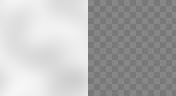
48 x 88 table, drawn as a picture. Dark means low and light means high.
It is made of 1 by 2 panels. Panel 1,1: very high, smooth, faint in contrast. Panel 1,2: middling, checkered, faint in contrast.
